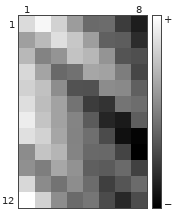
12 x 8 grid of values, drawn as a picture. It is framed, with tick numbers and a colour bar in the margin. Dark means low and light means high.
Lone odd cells: none. Slope: up to the left. Average level on the scale: 50%. Grain: diagonal, down to the right.
